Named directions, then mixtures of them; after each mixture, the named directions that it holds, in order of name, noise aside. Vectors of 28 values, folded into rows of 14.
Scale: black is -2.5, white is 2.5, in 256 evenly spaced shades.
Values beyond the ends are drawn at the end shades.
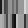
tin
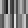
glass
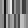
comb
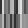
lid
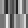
glass, lid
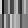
lid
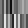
comb, glass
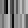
glass, tin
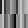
lid, tin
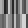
comb, glass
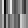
comb, lid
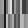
comb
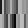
lid, tin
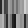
tin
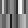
glass, lid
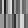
comb, tin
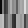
tin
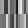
glass, lid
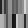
tin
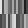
tin
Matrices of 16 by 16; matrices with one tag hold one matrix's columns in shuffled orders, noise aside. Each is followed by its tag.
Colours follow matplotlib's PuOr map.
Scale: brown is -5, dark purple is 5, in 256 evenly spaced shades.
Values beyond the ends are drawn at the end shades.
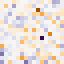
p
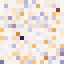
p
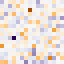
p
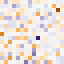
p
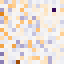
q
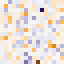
q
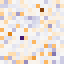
p
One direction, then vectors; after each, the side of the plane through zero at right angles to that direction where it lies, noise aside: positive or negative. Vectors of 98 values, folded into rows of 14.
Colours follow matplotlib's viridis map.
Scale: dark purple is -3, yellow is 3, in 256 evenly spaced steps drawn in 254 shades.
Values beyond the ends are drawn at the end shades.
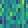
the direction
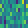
positive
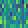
negative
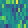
negative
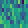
negative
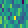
negative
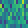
positive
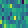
negative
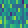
negative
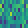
positive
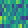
negative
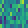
positive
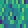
positive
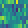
negative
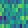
positive
